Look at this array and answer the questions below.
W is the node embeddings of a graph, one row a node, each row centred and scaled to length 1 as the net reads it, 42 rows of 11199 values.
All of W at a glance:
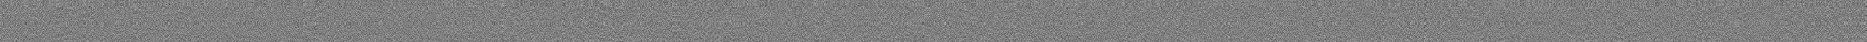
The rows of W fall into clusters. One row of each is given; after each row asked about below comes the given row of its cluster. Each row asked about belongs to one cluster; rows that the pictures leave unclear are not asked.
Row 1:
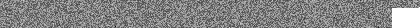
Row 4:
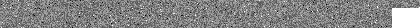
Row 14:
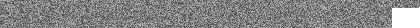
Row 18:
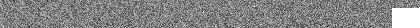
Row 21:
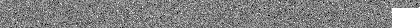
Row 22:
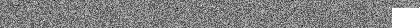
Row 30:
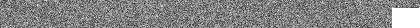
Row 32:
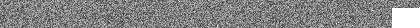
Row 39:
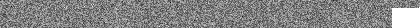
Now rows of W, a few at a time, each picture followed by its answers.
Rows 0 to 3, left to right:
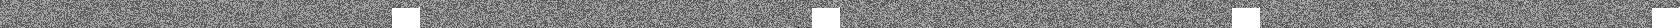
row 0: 4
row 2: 18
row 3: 4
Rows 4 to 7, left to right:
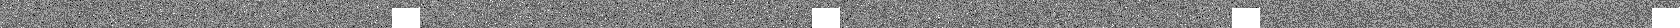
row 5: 4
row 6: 30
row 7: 14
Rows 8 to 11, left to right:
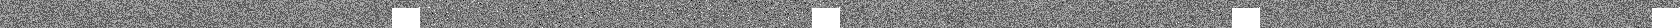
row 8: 14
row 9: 21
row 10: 32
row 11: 1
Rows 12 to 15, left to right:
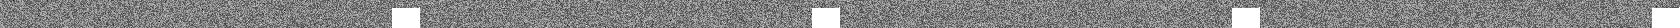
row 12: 18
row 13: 39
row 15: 30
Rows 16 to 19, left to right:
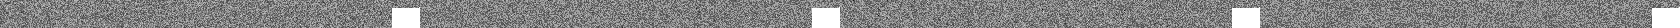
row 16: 32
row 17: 21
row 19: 4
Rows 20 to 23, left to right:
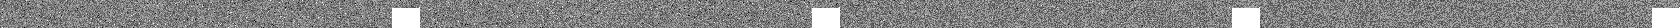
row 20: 30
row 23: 22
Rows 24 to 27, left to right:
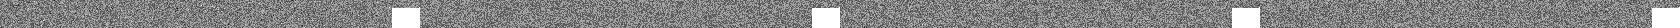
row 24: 22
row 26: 30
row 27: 21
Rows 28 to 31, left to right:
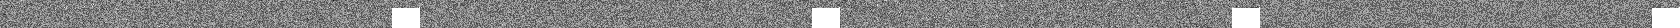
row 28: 39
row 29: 1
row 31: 4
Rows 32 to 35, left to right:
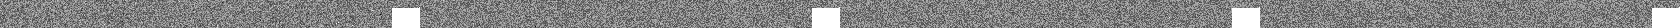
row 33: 1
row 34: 21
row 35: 14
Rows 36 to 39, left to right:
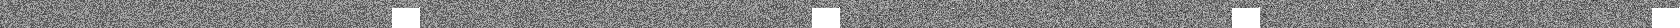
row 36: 22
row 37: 22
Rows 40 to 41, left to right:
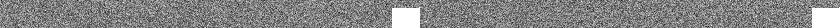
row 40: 14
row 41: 22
